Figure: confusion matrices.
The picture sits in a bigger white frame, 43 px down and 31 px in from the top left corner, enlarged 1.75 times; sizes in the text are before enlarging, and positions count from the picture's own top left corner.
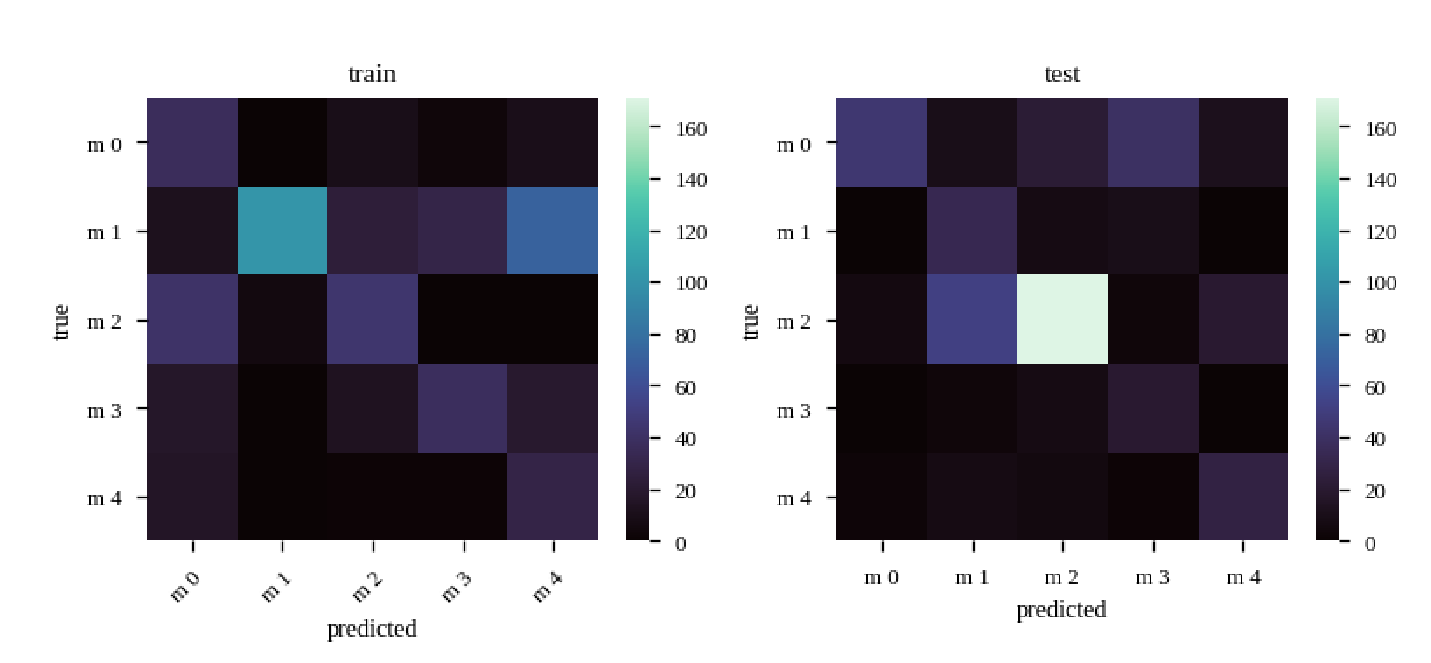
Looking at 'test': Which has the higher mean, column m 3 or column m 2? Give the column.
m 2
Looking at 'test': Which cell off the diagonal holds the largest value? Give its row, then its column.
m 2, m 1
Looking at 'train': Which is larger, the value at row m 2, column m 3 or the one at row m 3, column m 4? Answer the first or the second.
the second
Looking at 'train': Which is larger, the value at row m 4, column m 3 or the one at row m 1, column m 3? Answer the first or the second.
the second
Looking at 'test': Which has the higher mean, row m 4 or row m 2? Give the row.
m 2
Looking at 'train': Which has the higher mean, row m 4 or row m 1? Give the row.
m 1
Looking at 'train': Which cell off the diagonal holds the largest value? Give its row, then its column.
m 1, m 4
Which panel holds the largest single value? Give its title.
test
